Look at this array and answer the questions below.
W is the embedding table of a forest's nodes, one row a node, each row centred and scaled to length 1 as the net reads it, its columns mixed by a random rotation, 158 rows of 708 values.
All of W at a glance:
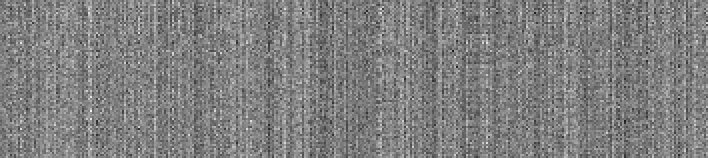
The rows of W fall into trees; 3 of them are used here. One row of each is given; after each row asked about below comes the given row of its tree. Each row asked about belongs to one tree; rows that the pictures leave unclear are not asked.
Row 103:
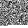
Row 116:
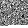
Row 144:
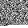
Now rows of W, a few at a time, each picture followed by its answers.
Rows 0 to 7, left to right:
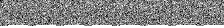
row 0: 116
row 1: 144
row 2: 116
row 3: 116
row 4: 116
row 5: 103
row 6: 116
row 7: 116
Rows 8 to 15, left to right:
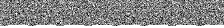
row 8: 144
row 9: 144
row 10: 116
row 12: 144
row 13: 144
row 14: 116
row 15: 144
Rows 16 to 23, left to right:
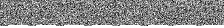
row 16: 116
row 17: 116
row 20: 116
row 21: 116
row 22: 103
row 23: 103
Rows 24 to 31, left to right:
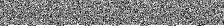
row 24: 116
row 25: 116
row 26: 116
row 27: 103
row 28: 103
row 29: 116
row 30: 116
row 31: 144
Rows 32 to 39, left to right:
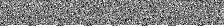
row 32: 116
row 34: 144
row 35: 144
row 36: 103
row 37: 144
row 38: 116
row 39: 144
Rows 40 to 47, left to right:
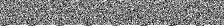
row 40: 144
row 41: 144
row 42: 144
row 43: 144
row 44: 103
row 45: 144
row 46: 144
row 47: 116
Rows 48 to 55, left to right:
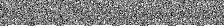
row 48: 116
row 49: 144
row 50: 103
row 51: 103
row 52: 116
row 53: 116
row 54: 116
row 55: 116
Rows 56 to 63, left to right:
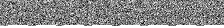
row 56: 103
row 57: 144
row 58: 144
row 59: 116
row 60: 144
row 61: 116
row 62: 116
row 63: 116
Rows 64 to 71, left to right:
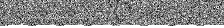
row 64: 116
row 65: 144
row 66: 144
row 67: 144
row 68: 103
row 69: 116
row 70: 144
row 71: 116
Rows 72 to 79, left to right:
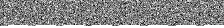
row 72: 116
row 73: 103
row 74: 103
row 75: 144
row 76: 103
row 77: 116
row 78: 144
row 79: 116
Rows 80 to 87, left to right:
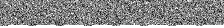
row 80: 116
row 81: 144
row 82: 144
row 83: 116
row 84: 103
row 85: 116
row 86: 144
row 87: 103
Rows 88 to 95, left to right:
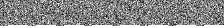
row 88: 116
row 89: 103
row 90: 116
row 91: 116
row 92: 103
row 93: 116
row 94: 144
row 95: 116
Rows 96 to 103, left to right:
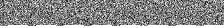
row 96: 116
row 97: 116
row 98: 144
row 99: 144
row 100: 116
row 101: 103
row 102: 116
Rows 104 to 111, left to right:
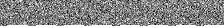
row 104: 144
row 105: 116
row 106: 144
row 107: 103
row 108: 116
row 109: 116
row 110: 116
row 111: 116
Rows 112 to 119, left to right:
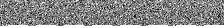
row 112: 103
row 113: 116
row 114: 144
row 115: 116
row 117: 144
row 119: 116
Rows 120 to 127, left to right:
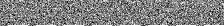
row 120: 144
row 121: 144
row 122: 103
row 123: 144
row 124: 103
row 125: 144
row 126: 116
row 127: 116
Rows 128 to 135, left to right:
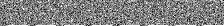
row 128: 144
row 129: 144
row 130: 116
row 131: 144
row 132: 144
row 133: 116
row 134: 103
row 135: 103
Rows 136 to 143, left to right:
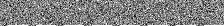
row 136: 144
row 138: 144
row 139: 103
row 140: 116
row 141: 144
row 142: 144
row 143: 144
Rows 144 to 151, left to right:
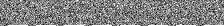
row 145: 116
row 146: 144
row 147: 144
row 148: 116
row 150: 116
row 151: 144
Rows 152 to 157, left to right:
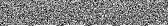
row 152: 116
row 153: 103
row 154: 144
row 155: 144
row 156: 116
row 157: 144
